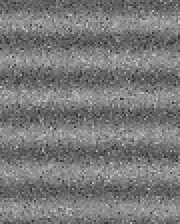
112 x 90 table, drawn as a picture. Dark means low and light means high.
Stripes running across repeat 6 times from top to bottom. The values follow a bell shape. There is no overall slope. Overall the values sit about 50% of the way up the scale. No single row or column stands out from its neighbours.
